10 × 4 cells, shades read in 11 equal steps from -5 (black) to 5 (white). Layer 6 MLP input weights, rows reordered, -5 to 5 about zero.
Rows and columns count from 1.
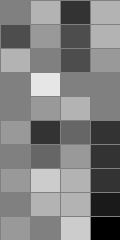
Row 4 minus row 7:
0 5 -1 3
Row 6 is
1 -3 -1 -3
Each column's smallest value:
-2 -3 -3 -5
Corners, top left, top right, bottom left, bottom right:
0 2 1 -5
